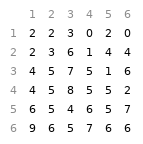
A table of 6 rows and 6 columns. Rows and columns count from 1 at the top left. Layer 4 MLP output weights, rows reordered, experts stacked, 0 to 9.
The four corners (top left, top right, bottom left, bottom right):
2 0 9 6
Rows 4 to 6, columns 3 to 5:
8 5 5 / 4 6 5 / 5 7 6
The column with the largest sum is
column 3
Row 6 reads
9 6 5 7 6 6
